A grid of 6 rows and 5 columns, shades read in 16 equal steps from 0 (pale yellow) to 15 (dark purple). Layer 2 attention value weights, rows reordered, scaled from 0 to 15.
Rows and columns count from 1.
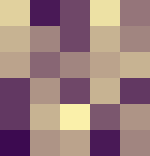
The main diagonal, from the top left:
2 7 7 4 6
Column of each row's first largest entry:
2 3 2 1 1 1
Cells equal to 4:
5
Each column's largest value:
15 14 11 14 12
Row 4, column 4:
4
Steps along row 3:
up down down down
